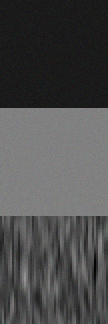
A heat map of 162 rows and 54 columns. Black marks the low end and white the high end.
It is made of 3 by 1 panels. Panel 1,1: very low, flat. Panel 2,1: middling, flat. Panel 3,1: low, streaked downward.
